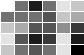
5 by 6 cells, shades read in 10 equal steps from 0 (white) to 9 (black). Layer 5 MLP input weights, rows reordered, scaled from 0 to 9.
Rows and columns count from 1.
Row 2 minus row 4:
4 -1 -3 -1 1 -5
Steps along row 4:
up up down down up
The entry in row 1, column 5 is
1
